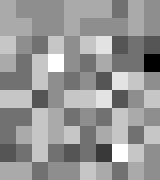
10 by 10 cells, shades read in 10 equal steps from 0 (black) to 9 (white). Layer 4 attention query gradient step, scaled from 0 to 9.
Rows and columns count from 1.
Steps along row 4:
down up up down down up down same down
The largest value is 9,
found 2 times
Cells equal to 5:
24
